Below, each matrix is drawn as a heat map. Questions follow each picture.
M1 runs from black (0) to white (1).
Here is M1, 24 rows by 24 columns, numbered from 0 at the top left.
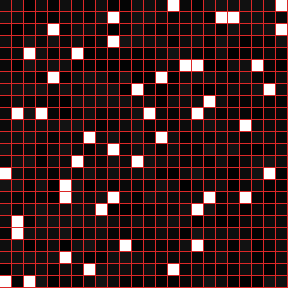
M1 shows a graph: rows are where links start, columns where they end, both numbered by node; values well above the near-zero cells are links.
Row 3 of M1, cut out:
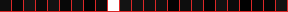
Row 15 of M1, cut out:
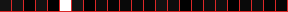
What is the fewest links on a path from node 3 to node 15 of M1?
4
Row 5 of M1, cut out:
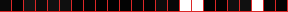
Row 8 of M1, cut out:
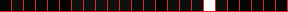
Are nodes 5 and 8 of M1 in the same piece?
yes
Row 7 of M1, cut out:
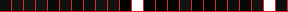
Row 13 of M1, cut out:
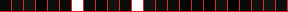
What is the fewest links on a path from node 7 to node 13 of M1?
2
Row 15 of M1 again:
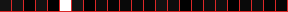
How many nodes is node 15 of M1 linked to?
1
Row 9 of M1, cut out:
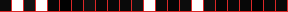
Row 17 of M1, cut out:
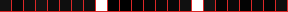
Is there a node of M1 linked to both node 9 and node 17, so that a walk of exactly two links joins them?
yes
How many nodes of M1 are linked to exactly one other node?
8
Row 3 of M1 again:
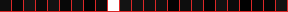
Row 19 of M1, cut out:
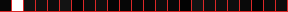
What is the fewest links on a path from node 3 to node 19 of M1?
3
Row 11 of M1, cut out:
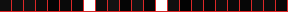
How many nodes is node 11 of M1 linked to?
2
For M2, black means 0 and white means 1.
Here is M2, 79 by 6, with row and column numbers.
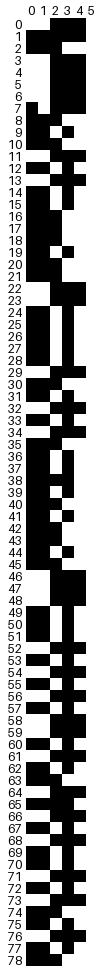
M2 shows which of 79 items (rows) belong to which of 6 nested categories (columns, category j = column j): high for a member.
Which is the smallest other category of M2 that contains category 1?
5
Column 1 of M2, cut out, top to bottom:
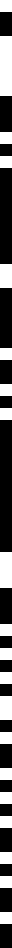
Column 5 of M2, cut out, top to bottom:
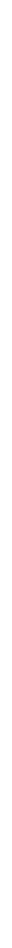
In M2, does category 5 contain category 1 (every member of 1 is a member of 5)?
yes
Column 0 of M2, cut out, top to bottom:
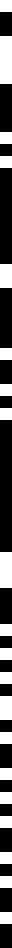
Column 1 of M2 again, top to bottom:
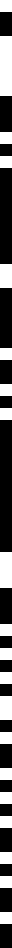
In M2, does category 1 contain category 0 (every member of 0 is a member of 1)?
yes
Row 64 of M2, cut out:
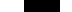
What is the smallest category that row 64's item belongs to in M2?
0
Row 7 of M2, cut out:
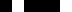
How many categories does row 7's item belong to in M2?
2
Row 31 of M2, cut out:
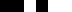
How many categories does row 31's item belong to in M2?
3
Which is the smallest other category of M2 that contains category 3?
4
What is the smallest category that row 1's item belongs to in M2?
5
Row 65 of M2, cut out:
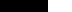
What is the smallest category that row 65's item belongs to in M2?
4
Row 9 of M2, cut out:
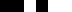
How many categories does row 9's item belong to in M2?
3
